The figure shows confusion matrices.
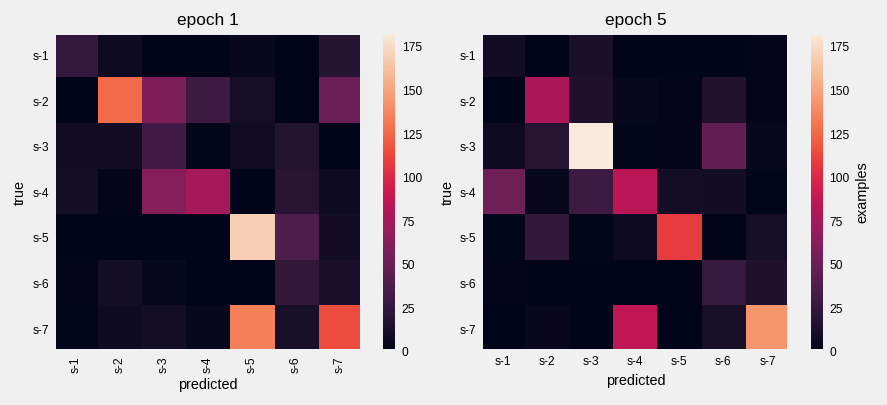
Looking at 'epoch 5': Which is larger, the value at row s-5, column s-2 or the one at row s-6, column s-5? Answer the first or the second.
the first
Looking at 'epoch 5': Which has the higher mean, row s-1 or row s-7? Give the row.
s-7
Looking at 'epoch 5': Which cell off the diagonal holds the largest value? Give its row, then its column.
s-7, s-4
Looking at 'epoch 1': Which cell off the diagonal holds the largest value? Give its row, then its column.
s-7, s-5
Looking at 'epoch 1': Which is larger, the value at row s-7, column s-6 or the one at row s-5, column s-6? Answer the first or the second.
the second
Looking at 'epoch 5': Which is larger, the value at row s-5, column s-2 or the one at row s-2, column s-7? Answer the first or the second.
the first
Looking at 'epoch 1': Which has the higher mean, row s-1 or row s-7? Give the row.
s-7
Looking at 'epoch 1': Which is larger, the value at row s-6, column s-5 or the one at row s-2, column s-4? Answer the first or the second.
the second
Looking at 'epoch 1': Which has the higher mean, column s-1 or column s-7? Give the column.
s-7
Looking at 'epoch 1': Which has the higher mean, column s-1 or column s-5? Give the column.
s-5
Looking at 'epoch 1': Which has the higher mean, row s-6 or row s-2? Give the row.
s-2
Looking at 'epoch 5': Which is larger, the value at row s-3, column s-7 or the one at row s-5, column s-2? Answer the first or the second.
the second
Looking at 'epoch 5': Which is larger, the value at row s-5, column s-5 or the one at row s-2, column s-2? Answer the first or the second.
the first
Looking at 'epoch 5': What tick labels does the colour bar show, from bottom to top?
0, 25, 50, 75, 100, 125, 150, 175
